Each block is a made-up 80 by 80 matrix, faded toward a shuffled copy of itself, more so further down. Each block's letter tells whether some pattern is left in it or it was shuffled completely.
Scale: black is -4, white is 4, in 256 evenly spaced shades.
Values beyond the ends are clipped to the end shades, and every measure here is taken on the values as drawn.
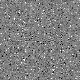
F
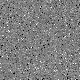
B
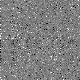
F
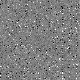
F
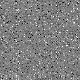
F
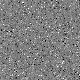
B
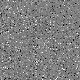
F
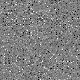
F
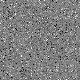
F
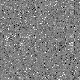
F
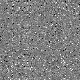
F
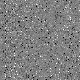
F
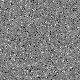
B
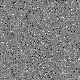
B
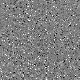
F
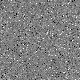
B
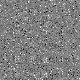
F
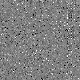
F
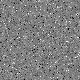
B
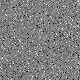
B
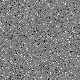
B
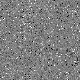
F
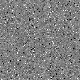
F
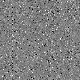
F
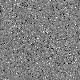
B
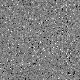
F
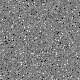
B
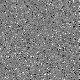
F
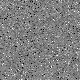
B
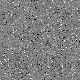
F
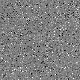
F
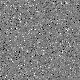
B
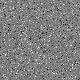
B
